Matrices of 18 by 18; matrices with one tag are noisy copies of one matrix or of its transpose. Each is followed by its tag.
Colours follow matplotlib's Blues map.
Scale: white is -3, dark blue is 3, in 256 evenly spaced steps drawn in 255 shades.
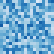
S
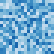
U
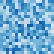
S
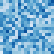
U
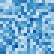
U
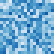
U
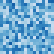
S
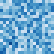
U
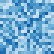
U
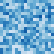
S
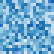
S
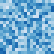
U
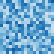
S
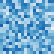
S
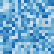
U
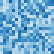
U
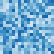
U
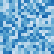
U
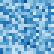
S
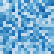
U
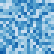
U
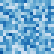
S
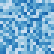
U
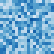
U
